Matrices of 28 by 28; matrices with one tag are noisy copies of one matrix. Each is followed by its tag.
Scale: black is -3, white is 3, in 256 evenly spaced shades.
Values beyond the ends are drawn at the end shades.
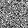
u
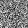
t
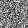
t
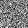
t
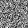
t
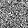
u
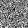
t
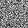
u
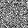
u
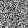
t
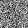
t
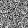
t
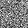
u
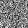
t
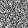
t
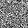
u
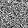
u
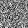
t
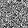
u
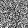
t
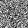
t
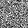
u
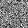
u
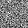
u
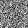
t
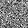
u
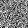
t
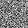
u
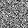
u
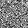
u
